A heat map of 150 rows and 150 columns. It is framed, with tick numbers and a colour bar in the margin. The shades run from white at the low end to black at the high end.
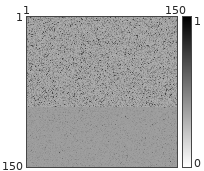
No overall slope runs across the table. Overall the values sit about 40% of the way up the scale. No regular stripes run through it. No row or column stands out. The grain is fine, like static. The values are skewed, with a long tail toward high values. The bottom part is calmer, past a seam about 60% of the way down. Neither half mirrors the other.
